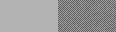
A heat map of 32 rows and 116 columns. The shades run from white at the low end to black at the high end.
The table splits into one row of 2 panels. Panel 1,1: low, flat. Panel 1,2: middling, checkered, strong in contrast.
